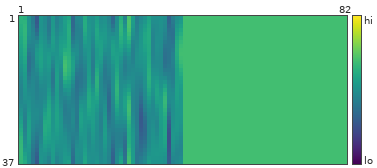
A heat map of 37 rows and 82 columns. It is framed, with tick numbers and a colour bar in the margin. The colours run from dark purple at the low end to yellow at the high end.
The table splits into one row of 2 panels. Panel 1,1: middling, streaked downward. Panel 1,2: high, flat.
